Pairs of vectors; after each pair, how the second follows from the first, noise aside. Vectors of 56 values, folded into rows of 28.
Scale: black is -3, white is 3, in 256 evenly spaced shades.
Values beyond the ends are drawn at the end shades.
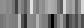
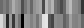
shuffled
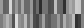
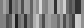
negated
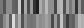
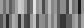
shuffled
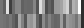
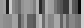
negated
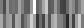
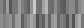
shrunk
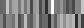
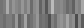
shrunk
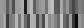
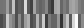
negated
